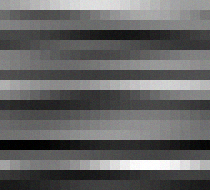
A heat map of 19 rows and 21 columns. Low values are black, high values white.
Average level on the scale: 40%. Grain: streaks across. Ninth with the lowest average: bottom left.
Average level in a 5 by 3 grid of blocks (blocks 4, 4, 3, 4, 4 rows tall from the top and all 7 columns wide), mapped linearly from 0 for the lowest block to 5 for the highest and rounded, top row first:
4 4 5 / 2 1 2 / 2 2 5 / 0 3 2 / 0 2 2
